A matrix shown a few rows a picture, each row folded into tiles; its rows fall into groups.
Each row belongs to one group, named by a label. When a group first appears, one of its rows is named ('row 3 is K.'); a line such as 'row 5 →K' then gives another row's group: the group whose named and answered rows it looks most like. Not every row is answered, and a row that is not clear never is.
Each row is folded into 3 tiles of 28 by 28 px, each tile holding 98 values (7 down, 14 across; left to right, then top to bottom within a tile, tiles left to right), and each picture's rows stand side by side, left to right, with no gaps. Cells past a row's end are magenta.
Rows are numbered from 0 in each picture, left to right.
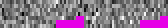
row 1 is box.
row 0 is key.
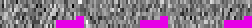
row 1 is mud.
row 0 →box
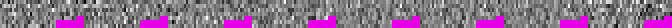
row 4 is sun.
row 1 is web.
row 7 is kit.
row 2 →box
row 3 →mud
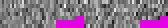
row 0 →sun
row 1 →kit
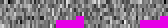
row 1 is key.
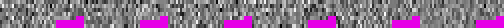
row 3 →kit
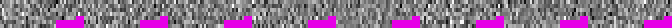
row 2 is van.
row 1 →web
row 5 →web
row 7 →key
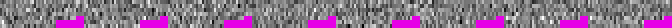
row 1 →van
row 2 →web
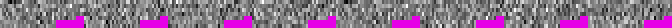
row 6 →kit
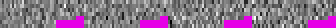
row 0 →sun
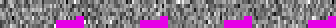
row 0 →kit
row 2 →key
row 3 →key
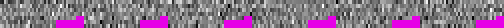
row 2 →kit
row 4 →web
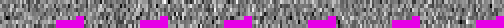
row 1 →box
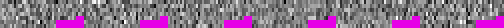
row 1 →key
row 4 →van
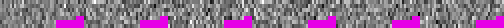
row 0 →sun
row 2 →mud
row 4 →kit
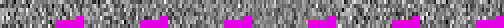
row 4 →kit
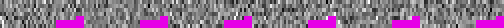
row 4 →mud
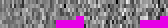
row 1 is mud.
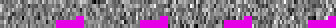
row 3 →mud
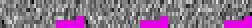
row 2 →kit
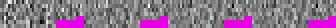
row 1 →sun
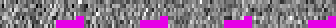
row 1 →box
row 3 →box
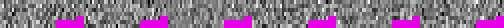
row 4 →mud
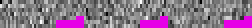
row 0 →web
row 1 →key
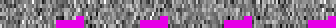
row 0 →mud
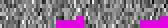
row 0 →mud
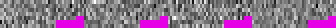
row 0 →web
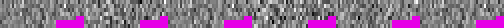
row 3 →kit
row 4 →box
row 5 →sun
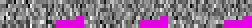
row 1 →van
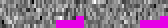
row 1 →key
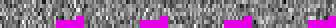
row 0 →mud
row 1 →box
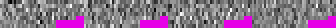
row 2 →box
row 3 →sun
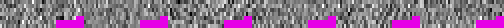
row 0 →mud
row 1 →sun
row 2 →key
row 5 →van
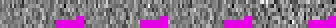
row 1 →sun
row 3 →key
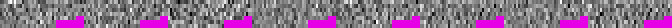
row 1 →web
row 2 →key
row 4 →key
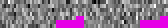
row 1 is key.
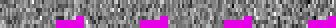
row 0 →mud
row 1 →mud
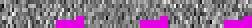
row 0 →box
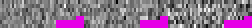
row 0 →sun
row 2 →kit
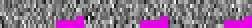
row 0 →mud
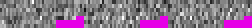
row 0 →mud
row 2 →box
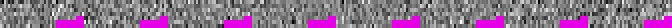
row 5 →web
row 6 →kit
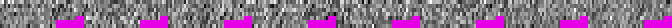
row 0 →kit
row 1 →box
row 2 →box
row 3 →kit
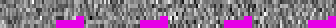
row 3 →box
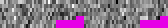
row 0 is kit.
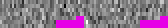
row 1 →mud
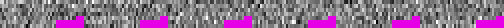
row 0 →kit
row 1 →kit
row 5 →van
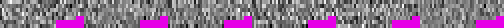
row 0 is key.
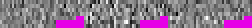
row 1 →web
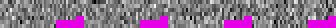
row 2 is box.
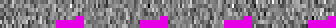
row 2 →sun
